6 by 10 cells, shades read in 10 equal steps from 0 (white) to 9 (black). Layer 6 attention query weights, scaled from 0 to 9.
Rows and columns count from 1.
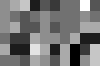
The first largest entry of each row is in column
4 3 3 9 8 8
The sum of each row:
46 48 45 54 52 47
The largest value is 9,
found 2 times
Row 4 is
5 7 7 3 4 4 5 3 8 8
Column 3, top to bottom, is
2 6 6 7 8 6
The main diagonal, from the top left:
4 5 6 3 3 6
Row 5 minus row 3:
-1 5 2 -5 -1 2 -2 4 4 -1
